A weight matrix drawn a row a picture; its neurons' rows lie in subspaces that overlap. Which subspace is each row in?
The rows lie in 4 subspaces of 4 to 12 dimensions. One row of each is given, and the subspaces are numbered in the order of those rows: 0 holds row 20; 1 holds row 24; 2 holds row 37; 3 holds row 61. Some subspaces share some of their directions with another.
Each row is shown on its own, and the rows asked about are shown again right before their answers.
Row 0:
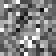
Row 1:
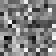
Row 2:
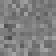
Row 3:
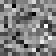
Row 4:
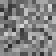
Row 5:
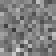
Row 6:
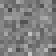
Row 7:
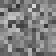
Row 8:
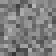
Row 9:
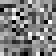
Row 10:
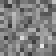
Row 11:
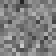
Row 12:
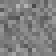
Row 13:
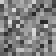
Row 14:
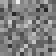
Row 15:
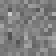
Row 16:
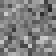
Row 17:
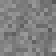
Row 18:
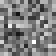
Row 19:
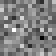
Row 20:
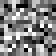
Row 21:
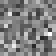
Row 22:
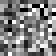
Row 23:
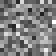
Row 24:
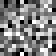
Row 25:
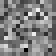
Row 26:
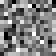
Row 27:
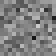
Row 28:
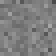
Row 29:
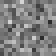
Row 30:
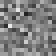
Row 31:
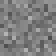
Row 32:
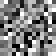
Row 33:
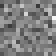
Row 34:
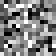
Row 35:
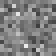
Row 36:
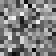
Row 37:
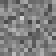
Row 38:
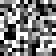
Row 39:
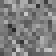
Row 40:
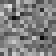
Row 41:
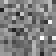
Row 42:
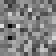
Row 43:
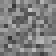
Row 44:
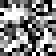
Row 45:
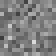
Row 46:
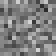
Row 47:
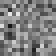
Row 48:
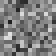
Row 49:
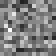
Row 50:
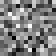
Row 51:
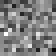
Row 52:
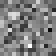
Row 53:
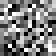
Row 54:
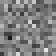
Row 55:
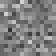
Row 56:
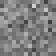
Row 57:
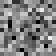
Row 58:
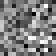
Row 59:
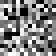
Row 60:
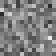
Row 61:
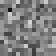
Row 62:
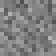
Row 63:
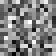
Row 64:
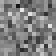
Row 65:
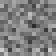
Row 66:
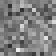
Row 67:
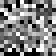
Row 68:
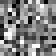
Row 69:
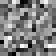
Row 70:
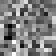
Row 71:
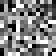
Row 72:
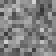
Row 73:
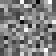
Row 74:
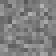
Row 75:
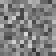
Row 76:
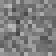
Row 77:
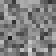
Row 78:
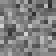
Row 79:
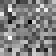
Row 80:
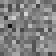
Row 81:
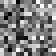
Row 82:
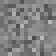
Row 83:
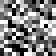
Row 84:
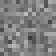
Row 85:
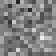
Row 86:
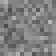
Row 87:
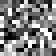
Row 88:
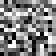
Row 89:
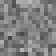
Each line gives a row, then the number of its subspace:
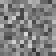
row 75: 1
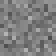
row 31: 0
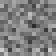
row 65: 0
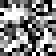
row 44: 1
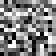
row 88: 0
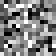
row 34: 0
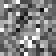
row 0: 2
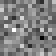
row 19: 2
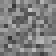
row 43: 0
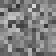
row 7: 0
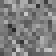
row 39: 1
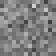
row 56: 1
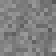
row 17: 1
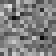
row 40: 2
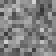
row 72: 1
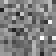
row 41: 2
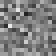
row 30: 1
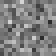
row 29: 2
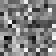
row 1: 0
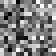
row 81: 1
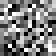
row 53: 0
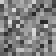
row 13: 0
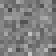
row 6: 1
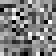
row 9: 2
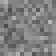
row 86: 1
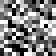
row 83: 0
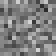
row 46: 0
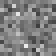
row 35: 0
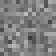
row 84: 0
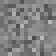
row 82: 2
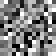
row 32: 2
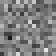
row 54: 1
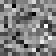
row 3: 0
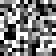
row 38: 3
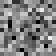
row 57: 2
